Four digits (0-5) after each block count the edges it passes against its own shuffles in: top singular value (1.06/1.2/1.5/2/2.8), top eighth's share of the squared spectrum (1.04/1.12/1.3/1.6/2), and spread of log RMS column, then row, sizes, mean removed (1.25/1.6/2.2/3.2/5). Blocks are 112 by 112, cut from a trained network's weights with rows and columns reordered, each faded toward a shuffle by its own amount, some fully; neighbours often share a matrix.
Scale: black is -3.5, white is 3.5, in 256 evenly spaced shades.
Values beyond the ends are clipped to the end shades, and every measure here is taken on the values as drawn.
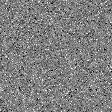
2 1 0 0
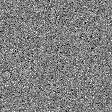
0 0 0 0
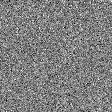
0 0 0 0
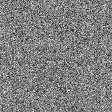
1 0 0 0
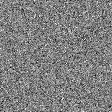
0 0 0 0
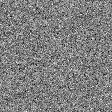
0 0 0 0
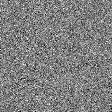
2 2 1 0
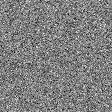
0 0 0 0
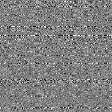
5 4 1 4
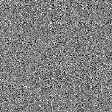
3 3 2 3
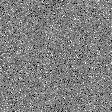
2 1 0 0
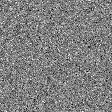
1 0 0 0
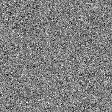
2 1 0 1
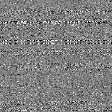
4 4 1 4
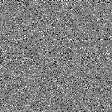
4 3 0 3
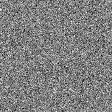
1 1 0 0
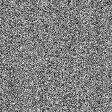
2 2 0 0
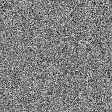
2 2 0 0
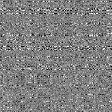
4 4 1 4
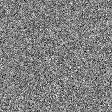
1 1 0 0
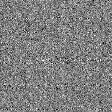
2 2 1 2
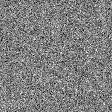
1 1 0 0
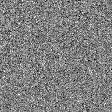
0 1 0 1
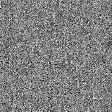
2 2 0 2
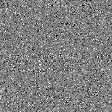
3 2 0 2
